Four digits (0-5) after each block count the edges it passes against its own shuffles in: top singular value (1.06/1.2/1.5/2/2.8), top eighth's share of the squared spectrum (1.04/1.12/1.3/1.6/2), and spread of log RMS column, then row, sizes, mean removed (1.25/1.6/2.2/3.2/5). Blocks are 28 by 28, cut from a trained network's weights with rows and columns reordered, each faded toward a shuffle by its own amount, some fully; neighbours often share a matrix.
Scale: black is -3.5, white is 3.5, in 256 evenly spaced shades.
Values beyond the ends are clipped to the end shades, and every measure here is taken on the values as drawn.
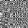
3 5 1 2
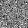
0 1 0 0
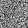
0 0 0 0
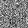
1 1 0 0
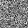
0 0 0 0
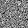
0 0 0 0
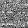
2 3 0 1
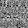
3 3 0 1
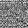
3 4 0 2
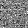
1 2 0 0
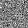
0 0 0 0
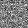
2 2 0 0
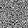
3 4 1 2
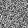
1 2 0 0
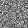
1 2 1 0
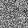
0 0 0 0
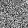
2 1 0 0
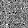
2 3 1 1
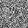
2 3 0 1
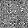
2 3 0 1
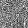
2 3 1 0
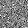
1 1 0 0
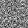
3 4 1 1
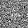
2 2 0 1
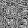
3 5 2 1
